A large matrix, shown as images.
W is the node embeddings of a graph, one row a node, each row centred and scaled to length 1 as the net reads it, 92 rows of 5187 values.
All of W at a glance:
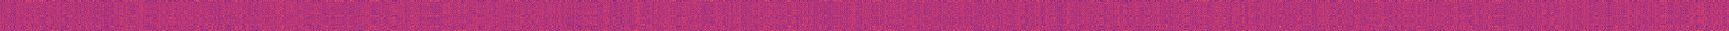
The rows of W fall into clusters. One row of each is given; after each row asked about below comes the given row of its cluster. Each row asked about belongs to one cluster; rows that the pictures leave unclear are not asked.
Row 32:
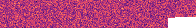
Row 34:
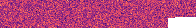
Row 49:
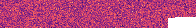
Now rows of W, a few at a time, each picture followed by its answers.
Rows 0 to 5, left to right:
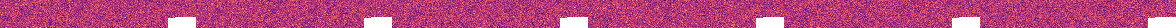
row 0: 49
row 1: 49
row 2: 49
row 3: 49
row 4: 49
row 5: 49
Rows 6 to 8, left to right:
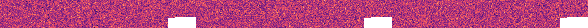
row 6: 34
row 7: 34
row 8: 32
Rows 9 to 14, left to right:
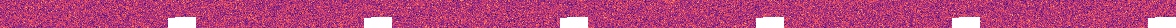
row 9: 32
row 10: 49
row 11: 49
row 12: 32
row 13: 32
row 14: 34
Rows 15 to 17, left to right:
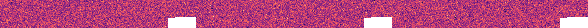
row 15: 34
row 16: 32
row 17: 49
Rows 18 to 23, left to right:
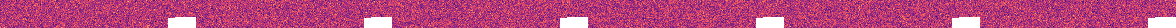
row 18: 32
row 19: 32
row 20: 34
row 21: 34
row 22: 32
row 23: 49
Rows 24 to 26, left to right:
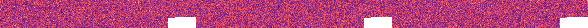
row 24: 34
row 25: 49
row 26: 32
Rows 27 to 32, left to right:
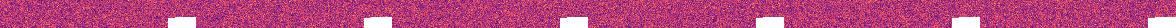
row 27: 34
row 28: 49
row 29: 34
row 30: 32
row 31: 32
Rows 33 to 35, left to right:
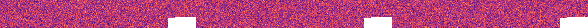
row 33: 32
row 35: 49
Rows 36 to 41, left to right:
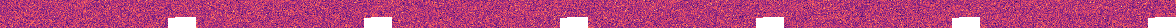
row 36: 32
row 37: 32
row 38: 34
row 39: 32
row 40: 49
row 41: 32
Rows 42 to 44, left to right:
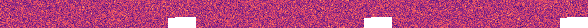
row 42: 34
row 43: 32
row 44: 34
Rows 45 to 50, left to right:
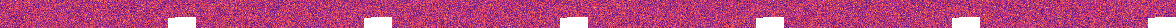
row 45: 49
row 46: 49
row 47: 49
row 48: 49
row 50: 34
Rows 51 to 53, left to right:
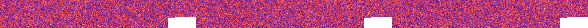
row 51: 32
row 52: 34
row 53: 34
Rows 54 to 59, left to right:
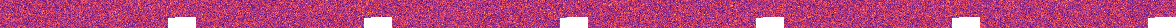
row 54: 34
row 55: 34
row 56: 32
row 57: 49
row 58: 34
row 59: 32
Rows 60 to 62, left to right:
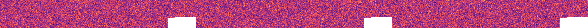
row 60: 32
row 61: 34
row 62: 32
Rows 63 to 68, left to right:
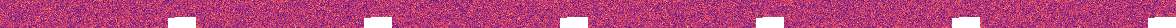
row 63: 49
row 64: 32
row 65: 34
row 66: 32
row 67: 34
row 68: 32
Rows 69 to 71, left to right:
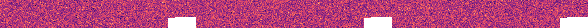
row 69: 34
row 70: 32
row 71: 49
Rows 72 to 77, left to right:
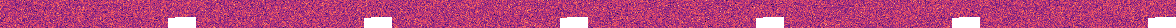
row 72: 34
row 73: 34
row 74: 32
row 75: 49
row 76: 34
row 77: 34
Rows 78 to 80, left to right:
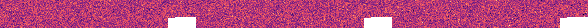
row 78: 49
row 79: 49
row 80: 49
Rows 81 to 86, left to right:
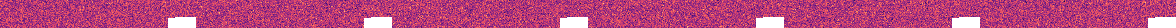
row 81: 34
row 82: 49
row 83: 49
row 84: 32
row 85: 34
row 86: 34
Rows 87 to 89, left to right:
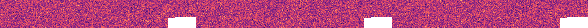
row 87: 49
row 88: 49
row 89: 49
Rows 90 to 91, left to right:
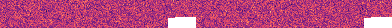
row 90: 32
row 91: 32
